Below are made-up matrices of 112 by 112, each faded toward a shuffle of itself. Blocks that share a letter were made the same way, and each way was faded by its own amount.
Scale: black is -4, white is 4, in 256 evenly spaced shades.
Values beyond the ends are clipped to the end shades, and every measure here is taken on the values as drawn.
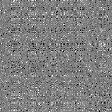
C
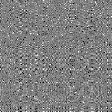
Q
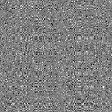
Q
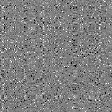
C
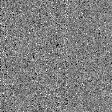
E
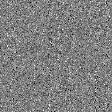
E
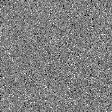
E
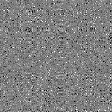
C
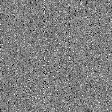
E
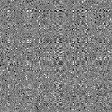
Q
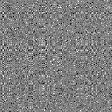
Q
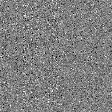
E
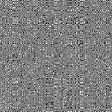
Q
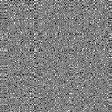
Q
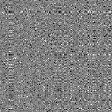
Q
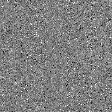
E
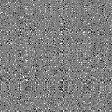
C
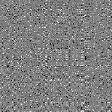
C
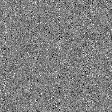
E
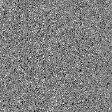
E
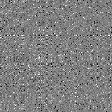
C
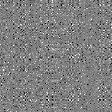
C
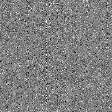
E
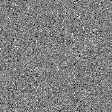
E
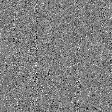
E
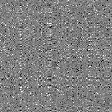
C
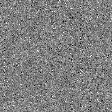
E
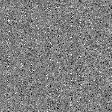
E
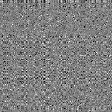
Q
